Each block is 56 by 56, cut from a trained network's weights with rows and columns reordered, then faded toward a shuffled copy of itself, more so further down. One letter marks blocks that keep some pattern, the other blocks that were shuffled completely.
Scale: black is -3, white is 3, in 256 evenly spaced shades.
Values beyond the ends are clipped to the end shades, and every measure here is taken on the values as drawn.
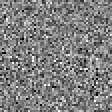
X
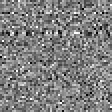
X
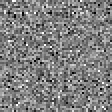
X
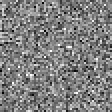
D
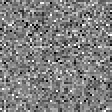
X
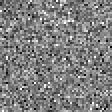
D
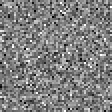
D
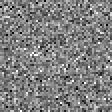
D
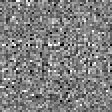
X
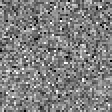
D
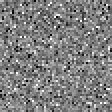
D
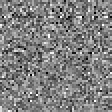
X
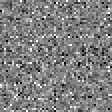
X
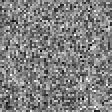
X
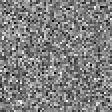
D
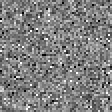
D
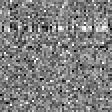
X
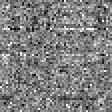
X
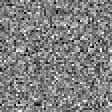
X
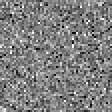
D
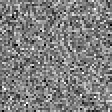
X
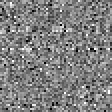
X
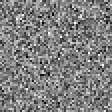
D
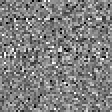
X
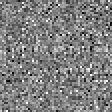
X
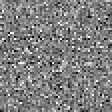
X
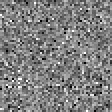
X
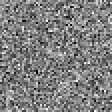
D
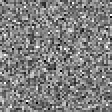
D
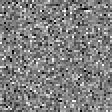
D
